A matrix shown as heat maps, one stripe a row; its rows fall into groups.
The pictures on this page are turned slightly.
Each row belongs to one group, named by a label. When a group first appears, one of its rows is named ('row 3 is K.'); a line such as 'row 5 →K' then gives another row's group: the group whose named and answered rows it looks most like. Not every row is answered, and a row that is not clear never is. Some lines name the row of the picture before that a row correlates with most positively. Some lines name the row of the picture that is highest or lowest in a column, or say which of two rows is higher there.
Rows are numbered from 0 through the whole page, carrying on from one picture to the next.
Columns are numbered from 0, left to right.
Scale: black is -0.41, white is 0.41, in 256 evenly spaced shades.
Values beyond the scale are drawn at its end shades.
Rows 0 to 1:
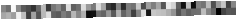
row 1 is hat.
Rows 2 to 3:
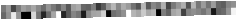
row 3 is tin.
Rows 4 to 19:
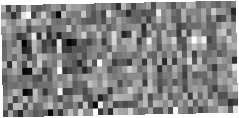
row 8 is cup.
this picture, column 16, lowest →13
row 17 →hat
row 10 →tin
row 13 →tin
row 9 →tin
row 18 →hat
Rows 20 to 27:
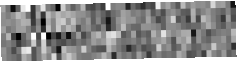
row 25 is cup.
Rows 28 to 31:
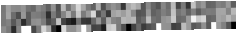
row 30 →tin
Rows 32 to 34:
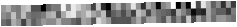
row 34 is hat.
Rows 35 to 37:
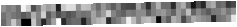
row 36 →cup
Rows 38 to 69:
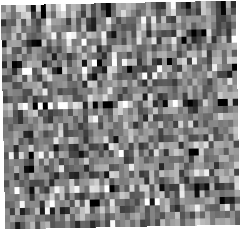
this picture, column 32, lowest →52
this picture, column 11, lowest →47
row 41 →hat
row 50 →cup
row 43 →hat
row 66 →hat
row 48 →hat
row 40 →hat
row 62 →tin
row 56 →tin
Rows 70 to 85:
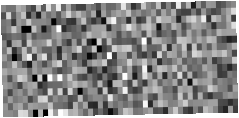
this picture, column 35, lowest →72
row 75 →hat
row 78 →tin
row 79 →hat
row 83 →cup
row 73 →tin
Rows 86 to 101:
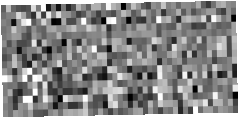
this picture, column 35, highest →98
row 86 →cup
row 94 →tin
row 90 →tin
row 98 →cup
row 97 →cup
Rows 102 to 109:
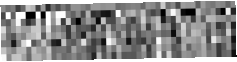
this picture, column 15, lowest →104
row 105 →hat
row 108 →hat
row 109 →hat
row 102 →cup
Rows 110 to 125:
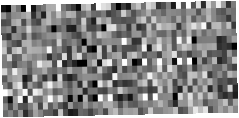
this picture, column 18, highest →118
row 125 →tin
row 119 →hat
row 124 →cup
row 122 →hat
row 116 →hat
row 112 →hat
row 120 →tin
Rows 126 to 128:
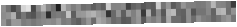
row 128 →hat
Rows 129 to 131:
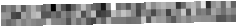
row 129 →tin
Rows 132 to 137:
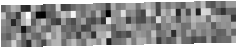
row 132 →tin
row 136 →hat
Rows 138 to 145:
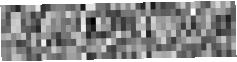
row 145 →hat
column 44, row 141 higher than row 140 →Yes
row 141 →hat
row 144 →tin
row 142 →hat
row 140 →hat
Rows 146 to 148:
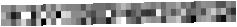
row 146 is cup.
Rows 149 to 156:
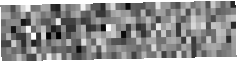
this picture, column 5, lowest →151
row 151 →tin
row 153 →cup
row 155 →cup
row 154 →hat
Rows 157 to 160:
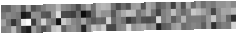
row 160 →tin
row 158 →tin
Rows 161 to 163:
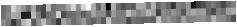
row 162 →tin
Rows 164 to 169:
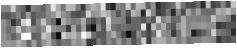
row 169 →hat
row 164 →tin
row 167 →hat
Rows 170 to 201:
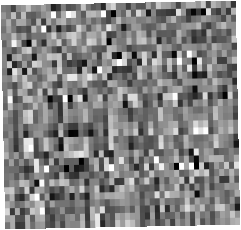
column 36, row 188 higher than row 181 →No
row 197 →cup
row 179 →hat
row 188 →tin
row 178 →cup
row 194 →tin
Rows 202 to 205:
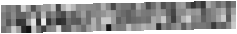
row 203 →cup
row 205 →tin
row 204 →cup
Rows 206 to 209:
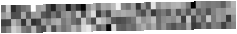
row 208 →hat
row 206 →cup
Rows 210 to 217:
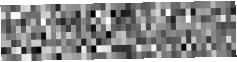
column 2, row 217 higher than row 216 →No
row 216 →hat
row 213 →hat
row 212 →cup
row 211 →hat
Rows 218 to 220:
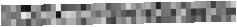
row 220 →tin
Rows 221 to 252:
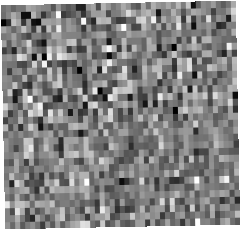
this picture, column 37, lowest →233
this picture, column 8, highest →229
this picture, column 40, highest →234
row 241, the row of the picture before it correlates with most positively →219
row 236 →hat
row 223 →hat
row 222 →tin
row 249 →hat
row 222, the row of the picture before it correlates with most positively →218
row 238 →cup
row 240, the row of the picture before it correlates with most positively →219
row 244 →tin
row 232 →tin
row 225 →tin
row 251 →tin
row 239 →cup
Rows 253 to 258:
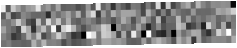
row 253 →hat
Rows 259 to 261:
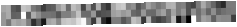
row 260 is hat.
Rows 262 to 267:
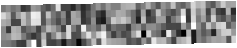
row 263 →hat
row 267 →cup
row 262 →tin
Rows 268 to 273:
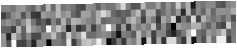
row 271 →hat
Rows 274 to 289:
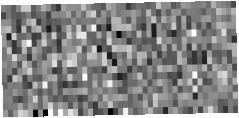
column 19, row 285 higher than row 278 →No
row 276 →cup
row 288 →hat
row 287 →cup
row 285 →cup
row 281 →tin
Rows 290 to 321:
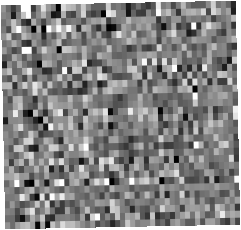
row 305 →tin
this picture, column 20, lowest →291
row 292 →tin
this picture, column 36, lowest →306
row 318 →cup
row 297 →hat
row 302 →cup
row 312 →hat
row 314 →hat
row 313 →cup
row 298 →hat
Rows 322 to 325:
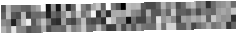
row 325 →hat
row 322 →cup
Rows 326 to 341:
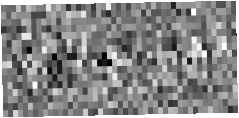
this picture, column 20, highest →338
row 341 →hat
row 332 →cup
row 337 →cup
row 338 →tin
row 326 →hat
